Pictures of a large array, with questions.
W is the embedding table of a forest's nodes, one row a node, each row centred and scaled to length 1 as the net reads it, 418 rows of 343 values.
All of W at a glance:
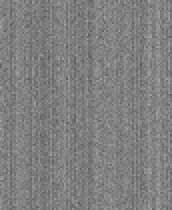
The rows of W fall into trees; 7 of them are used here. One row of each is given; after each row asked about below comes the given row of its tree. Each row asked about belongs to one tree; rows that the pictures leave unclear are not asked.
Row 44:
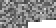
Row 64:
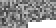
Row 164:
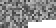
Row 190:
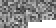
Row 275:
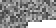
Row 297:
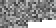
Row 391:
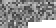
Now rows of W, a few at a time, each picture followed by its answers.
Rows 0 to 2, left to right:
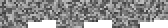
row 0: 297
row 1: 297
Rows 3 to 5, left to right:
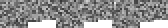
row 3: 44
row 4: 297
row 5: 64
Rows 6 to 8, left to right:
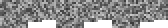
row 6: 297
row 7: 44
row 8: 190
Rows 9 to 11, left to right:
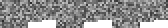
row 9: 164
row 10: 391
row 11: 275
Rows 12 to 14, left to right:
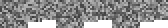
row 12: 297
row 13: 275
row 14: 275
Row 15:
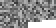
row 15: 164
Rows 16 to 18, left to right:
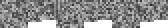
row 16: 391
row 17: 64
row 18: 164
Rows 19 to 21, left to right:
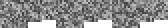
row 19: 44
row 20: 297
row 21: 297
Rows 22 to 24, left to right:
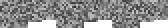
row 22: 190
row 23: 44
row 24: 164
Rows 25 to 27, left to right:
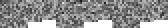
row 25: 297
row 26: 190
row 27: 164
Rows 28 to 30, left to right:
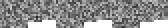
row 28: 297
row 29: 391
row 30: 164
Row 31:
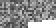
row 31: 164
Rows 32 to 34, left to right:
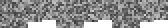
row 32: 297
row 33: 190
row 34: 164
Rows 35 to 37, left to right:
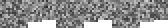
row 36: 297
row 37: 275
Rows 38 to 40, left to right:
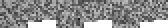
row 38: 297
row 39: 64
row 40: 64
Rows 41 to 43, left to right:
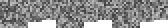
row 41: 64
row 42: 275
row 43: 164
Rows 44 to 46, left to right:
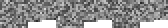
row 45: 44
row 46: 164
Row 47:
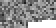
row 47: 64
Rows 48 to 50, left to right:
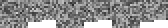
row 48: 275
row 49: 391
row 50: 190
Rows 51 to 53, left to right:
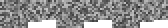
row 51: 164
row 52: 297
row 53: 164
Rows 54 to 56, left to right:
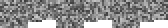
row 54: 190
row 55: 164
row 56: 190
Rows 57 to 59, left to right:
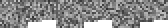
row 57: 391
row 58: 64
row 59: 44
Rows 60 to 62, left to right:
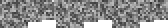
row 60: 391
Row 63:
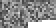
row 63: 64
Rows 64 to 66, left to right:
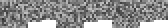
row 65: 391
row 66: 275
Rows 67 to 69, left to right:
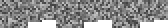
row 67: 190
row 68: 44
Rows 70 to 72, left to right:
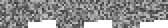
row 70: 164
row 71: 44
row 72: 190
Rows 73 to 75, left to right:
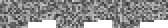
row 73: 190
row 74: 44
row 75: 190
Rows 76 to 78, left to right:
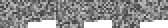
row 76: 391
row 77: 64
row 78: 164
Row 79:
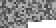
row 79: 297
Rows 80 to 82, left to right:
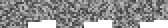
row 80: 44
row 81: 297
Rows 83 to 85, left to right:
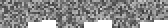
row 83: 275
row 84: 164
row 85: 297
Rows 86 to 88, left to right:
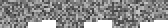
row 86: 275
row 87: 164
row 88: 64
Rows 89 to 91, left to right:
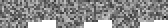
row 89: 275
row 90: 190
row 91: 275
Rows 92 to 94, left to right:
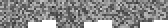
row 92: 164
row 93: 164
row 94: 44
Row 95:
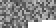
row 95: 164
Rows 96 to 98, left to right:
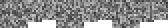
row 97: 275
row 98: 190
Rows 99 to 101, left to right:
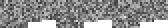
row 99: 44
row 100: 164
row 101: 297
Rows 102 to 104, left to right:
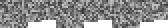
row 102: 275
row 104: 190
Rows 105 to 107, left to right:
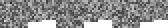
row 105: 164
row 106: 297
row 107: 44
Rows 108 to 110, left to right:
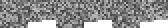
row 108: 391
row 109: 44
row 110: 164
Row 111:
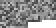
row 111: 44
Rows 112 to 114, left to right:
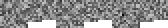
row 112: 297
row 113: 297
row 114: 44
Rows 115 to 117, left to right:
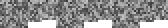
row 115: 164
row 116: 297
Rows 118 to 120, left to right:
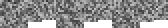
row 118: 297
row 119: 297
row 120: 164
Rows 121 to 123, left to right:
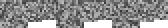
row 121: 64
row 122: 64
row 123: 297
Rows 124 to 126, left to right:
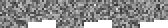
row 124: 297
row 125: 391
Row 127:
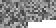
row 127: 275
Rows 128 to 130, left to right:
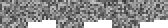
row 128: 275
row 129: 275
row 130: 297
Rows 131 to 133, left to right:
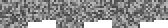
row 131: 275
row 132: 275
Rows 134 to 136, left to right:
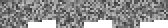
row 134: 297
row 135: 275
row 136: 190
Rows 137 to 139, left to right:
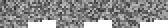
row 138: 297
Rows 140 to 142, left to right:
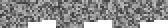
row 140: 44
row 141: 297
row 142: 297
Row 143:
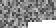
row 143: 391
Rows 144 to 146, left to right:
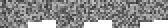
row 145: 275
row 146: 44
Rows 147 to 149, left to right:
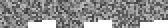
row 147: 297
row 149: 44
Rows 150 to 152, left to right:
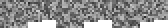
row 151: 297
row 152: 297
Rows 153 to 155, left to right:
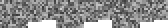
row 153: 164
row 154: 190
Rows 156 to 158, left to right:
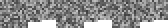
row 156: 164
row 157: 164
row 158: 164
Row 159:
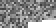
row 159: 164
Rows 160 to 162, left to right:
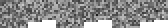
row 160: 297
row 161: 391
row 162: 297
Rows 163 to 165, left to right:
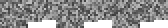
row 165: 297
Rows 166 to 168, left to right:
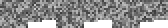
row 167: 164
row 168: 391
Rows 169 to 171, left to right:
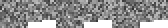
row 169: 275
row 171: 164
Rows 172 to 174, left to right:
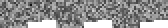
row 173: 64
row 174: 44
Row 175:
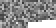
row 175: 64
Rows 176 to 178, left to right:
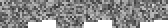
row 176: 164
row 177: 190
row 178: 64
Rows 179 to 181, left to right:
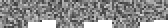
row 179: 190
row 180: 297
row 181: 275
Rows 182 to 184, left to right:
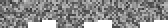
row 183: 164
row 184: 297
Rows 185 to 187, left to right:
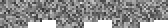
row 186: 275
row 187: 275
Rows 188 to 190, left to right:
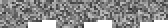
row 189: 44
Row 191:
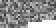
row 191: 190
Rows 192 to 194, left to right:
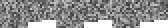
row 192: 391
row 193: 297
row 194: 190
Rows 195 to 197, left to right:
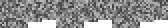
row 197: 275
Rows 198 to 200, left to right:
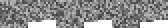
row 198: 64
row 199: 64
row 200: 44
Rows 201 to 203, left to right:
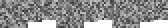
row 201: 297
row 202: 164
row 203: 64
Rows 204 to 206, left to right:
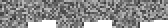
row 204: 275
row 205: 275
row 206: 64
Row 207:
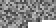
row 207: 44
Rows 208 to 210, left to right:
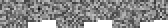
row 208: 44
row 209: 44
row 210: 64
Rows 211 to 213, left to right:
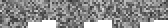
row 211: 275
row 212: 164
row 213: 275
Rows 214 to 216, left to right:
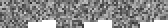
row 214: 164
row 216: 297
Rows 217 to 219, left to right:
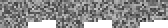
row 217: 275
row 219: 391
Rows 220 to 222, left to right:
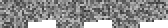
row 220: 164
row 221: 391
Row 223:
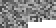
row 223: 297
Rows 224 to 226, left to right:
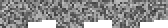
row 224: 44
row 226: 391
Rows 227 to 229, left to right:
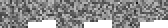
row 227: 164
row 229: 275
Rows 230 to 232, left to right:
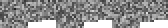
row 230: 64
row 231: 275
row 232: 190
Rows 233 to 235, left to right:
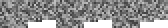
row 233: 297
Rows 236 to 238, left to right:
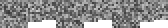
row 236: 275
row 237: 297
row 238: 164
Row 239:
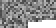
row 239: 64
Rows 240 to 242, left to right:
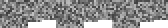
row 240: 44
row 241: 64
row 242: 64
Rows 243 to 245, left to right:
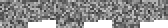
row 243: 64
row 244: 275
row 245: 164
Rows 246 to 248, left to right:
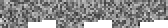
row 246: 44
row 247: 275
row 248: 391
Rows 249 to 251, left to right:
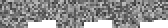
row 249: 275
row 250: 391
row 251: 64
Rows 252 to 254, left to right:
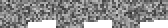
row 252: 391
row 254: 391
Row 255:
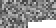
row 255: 64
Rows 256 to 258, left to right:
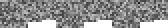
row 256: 64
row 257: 44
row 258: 64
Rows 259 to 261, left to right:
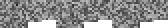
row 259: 164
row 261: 44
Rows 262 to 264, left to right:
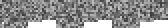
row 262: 275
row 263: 275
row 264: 275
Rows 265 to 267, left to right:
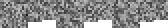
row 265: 44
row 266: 297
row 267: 297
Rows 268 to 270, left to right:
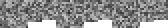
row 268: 297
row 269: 190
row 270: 275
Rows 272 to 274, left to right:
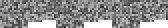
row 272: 190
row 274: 190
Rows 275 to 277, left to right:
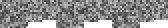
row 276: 297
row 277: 164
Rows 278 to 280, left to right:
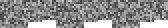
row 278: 64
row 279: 64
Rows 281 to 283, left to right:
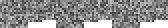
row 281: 190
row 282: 297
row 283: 275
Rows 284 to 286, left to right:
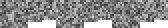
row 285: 44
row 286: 297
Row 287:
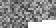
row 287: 164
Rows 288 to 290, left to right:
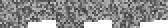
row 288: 391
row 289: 164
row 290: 391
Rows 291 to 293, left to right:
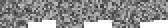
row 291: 297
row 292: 297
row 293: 64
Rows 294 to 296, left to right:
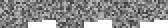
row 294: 44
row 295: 164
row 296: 297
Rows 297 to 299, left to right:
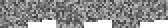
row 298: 64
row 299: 391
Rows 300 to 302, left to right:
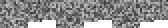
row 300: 297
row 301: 275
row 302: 275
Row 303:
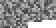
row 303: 297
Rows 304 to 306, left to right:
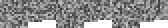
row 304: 190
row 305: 391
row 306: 297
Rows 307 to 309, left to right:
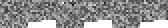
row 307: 275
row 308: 391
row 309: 190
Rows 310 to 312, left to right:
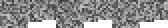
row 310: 190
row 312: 297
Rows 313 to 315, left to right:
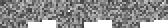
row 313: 297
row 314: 44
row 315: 164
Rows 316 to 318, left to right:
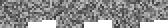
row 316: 275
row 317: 297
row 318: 44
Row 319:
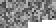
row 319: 297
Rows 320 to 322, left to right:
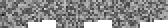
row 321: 164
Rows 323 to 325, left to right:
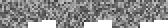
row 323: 275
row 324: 391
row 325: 297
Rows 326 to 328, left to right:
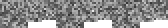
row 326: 275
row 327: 164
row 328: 164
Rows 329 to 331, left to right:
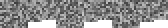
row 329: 164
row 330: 275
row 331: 190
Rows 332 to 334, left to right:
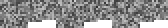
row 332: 190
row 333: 391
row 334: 297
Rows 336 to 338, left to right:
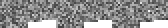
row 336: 164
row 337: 44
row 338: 44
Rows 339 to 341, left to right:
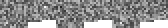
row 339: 44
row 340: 275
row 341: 190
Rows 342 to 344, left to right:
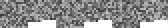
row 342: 44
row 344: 164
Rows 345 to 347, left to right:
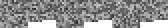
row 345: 190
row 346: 190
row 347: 44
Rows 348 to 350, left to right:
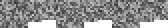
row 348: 164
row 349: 275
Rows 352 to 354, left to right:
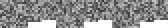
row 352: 44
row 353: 297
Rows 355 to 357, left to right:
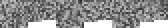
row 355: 391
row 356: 64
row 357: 190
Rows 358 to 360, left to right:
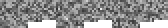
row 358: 297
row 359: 297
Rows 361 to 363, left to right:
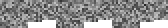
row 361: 297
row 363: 164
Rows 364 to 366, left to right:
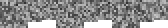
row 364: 64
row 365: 391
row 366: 164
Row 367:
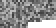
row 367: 391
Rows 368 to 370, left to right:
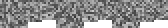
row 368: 190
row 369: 275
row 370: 275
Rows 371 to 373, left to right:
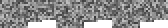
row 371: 391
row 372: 44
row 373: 297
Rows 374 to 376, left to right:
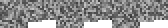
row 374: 64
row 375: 275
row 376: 275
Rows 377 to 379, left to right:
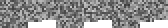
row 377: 164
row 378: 275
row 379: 297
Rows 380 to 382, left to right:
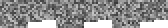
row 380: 190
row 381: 44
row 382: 297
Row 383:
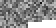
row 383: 297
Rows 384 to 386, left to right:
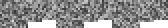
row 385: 297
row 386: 275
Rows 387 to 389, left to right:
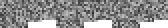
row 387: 164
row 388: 64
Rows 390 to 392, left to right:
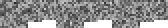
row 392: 391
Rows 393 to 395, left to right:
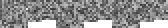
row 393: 64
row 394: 297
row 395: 297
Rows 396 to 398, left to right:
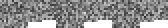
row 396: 190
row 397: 164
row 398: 164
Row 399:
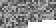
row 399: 190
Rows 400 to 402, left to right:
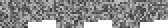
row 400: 164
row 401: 190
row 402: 391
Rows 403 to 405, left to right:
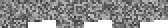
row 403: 44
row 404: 190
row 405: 164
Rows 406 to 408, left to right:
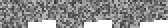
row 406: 164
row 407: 391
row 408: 391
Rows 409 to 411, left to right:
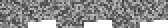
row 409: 164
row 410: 44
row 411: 164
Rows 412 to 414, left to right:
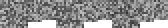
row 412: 44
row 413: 64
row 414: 297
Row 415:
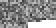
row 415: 64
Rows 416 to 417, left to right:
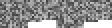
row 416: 164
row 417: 190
